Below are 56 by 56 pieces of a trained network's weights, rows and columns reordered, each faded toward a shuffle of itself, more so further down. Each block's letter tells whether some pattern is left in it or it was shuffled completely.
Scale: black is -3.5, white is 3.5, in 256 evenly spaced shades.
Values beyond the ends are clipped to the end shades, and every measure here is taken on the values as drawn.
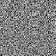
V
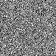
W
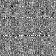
V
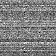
V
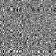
V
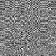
V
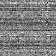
V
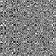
V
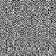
V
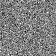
W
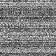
V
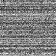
V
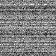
V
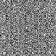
V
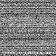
V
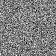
W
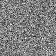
W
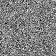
W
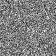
W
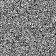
W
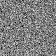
W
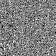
W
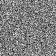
W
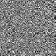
V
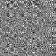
V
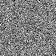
W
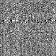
V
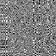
V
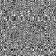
V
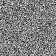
W
